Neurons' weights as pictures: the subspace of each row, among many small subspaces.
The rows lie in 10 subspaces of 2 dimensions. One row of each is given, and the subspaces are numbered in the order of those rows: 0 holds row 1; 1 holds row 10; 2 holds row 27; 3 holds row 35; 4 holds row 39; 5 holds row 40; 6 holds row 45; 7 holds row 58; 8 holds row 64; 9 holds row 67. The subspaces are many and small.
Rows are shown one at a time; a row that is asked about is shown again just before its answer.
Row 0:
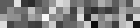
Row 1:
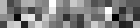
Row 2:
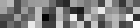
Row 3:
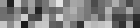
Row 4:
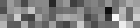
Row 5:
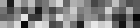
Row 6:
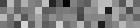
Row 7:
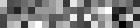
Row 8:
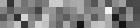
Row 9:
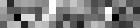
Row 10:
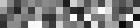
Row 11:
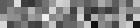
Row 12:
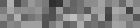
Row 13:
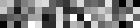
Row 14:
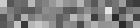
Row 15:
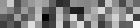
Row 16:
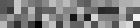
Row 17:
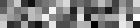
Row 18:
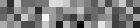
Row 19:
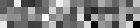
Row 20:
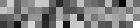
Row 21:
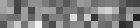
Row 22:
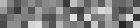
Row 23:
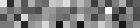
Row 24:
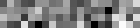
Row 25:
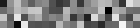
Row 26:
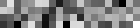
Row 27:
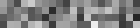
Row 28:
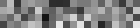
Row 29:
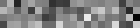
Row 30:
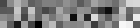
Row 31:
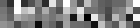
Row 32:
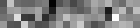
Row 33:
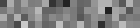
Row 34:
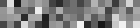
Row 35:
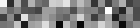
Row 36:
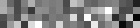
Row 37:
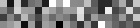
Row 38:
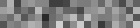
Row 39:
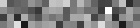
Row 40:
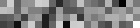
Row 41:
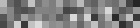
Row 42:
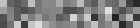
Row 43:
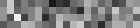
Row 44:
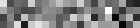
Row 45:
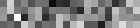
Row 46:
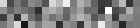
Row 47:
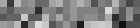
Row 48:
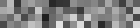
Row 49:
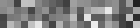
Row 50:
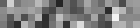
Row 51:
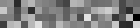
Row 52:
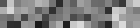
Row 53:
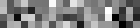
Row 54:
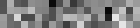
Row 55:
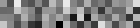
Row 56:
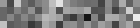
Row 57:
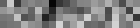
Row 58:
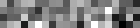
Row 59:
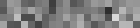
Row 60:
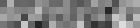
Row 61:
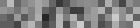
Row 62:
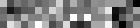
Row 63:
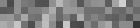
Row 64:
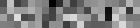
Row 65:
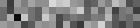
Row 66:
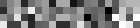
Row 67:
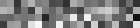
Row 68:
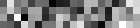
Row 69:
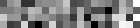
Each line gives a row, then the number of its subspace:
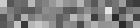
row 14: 3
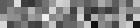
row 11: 2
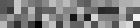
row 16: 6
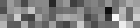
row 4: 8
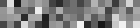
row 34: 7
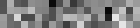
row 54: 8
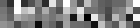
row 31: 4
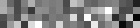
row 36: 9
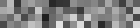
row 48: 9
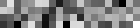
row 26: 5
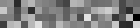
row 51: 0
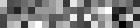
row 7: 1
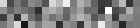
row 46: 4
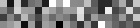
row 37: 4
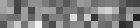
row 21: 6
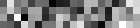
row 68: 6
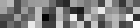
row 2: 1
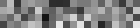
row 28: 9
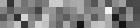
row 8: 9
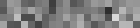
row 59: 0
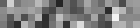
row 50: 1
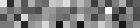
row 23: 3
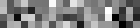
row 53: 8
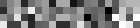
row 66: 8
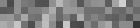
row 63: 5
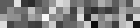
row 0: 2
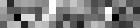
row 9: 0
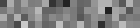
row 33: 4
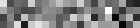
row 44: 3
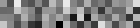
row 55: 3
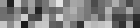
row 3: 2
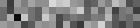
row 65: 6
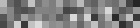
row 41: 3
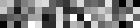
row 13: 5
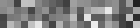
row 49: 7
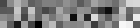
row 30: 6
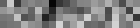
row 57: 0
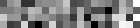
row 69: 7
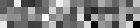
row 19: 2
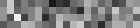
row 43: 6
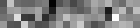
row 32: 0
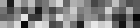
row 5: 2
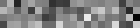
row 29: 0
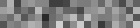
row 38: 9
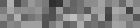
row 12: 8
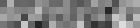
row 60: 7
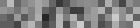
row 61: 1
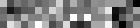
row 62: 5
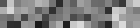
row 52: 5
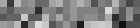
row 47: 7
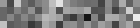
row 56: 8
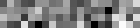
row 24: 7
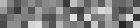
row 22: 1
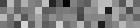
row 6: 4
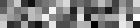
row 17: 2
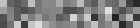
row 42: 3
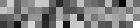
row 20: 5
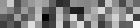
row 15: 1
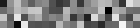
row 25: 4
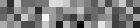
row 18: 9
